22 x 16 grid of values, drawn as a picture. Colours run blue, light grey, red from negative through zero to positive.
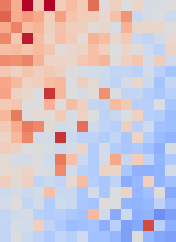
Slope: up to the top left. Ninth with the lowest average: bottom right. Stripes: none. Ninth with the highest average: top left.
